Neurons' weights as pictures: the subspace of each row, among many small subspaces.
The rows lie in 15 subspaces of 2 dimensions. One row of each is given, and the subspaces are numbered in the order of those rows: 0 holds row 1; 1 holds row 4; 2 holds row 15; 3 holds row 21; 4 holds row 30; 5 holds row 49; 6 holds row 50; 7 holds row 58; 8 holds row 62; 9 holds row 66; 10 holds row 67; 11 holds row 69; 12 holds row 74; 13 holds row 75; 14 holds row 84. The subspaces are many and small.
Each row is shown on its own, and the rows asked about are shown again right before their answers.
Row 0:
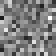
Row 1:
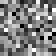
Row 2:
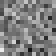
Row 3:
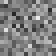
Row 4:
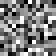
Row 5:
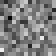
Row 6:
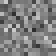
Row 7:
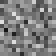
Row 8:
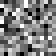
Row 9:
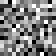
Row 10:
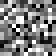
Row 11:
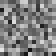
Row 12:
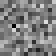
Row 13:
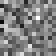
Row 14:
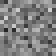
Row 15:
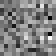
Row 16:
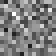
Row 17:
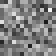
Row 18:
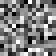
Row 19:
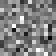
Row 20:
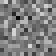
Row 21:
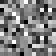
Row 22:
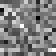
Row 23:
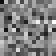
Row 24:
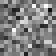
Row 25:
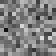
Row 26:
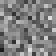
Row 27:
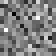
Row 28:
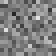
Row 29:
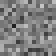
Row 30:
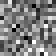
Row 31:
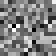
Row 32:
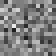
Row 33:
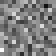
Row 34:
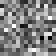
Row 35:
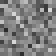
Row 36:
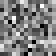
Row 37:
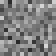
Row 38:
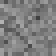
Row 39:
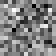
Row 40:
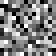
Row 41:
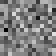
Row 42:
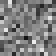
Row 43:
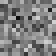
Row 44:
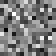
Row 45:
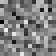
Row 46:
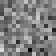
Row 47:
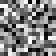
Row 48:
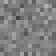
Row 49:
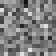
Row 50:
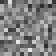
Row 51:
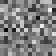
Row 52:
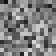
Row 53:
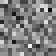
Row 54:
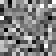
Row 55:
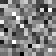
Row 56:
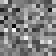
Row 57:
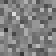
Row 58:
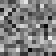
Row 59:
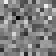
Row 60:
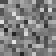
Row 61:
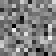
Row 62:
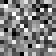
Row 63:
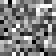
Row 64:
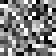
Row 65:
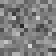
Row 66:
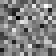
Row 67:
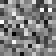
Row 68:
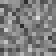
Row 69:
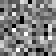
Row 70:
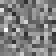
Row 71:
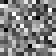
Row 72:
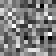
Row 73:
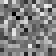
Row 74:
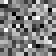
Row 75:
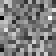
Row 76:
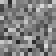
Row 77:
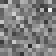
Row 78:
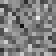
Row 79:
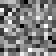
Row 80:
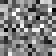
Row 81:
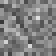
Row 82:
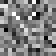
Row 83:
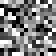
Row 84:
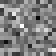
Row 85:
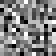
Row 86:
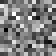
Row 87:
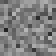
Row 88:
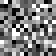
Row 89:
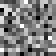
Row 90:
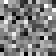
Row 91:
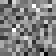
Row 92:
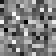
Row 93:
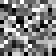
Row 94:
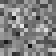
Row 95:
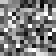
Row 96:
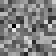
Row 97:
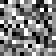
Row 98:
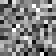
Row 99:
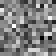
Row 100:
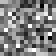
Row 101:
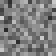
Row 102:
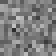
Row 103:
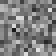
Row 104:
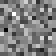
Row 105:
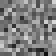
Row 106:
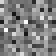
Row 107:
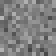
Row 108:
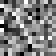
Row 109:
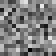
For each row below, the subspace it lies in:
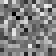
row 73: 4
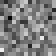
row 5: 6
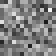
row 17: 3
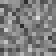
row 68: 7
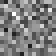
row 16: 8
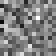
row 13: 5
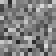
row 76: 6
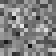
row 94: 14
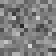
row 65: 14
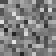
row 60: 10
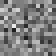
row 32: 2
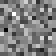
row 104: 8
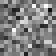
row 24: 9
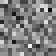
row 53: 3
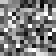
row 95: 2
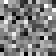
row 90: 13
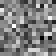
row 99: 0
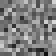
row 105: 8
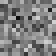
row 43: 11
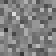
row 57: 8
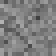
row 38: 5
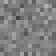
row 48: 13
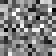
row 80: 0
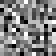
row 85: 3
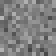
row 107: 4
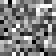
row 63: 13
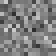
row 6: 1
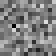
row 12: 12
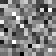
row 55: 3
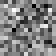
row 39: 9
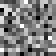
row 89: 7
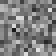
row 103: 11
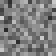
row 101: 6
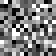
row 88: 8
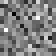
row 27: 12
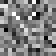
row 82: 1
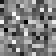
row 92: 10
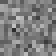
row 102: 11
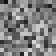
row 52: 6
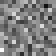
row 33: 9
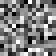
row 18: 1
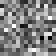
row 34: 0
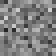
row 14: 2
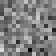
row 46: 9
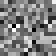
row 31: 1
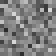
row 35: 3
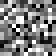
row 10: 12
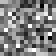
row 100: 2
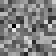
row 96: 1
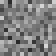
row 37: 6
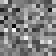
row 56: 2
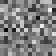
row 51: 0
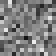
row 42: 13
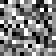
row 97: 10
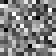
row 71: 12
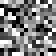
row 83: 14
